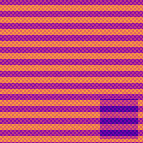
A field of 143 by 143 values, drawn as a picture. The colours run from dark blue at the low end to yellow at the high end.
An odd patch, lower than its surroundings, sits in the bottom right. Horizontal stripes repeat 12 times down the table. No overall slope runs across the table. The ninth with the lowest average is the bottom right.
